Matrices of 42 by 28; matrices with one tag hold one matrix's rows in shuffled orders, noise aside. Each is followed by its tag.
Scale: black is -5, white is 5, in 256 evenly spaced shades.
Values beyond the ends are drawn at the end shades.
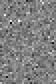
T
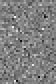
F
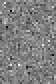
T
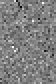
F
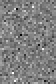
F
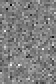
T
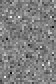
T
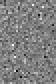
F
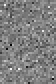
T
